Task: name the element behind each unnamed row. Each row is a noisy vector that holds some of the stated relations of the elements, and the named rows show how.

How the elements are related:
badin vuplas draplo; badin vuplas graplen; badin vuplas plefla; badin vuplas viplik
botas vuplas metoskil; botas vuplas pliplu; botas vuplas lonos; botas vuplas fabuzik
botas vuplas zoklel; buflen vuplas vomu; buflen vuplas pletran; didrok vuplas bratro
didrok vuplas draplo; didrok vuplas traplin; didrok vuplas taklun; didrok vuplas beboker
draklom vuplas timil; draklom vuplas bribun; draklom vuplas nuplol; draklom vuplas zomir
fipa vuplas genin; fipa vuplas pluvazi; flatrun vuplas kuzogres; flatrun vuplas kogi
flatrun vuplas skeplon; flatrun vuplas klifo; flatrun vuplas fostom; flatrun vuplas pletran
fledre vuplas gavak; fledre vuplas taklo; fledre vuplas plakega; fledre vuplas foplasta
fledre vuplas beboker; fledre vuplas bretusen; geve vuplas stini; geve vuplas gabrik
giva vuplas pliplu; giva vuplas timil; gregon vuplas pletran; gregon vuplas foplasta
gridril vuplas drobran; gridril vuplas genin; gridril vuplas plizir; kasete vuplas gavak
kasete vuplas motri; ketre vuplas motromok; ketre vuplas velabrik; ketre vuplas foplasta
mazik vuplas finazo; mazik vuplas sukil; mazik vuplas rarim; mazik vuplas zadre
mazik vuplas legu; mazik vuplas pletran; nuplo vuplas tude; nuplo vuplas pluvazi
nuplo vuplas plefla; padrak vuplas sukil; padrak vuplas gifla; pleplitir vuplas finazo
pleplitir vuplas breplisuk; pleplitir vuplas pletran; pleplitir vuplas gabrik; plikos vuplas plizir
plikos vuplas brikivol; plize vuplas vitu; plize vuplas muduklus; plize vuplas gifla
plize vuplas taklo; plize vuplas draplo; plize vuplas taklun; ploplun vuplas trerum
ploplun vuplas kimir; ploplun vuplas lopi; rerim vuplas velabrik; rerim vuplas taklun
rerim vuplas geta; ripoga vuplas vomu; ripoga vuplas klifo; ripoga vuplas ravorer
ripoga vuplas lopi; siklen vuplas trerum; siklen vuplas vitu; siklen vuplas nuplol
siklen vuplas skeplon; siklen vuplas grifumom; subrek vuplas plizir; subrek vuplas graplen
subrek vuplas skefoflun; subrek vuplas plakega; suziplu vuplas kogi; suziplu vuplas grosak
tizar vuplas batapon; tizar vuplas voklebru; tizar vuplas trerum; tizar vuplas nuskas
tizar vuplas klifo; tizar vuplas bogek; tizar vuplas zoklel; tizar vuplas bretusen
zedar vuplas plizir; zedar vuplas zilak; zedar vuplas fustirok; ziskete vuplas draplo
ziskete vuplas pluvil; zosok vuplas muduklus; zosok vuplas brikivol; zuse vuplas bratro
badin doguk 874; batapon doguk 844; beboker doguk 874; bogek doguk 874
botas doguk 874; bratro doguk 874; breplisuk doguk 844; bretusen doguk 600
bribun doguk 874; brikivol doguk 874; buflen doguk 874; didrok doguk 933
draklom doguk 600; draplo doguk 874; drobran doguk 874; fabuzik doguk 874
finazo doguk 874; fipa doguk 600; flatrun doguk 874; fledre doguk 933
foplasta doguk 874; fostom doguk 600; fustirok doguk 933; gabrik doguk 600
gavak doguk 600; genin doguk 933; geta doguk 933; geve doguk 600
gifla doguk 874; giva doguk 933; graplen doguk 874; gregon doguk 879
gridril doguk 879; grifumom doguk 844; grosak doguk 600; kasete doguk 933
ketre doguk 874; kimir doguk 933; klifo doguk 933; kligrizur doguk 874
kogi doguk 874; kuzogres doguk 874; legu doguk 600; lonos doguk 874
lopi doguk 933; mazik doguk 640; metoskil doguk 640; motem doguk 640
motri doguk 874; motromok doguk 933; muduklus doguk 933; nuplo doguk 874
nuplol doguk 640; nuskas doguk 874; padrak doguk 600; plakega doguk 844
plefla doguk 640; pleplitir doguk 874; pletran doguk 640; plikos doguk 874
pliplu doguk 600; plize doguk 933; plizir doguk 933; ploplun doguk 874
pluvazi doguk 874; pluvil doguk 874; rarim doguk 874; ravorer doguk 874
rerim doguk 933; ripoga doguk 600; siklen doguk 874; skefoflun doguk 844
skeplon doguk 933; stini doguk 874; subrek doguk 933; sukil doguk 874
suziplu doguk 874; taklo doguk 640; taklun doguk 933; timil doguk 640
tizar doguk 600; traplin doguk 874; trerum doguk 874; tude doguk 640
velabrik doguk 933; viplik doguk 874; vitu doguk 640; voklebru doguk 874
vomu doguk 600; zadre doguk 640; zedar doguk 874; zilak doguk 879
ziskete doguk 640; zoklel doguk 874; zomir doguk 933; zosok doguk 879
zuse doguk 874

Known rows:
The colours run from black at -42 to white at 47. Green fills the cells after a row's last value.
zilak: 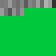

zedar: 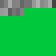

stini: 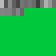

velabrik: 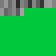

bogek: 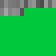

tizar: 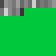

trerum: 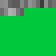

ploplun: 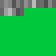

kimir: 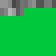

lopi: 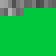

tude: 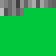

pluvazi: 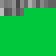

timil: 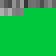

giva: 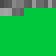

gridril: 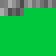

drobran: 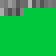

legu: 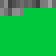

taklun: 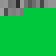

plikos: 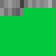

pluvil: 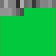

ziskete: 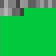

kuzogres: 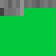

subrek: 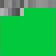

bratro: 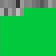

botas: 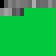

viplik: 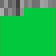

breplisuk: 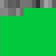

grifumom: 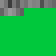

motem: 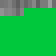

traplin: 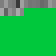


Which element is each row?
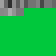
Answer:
nuplol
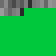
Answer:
padrak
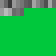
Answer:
draklom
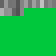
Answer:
badin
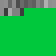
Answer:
muduklus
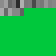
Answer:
draplo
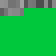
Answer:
klifo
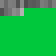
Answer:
kogi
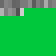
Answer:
skefoflun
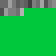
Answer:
suziplu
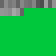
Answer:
bretusen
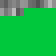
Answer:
motri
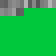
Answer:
kasete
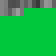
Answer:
finazo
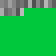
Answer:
plizir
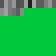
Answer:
ketre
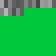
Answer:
geve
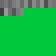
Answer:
flatrun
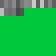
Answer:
nuplo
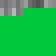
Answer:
gavak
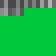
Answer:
mazik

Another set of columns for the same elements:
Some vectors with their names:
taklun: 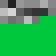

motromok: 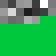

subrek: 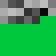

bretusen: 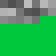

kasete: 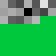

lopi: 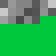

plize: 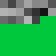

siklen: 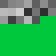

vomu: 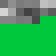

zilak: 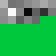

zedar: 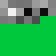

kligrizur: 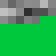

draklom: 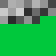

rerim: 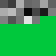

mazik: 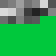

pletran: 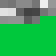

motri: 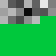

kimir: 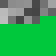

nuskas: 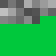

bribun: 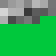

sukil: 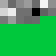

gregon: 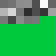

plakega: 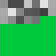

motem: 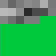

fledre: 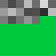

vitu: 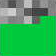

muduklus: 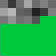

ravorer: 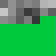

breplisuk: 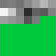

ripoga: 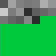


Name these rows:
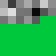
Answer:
gifla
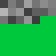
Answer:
tizar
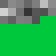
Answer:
buflen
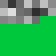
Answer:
taklo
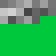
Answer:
nuplol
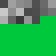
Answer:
ploplun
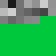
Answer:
beboker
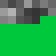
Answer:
brikivol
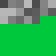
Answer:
trerum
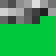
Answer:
ziskete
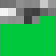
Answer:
finazo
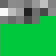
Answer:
pleplitir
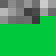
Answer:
klifo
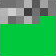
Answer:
grifumom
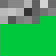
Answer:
skeplon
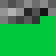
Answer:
plikos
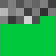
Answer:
botas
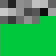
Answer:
didrok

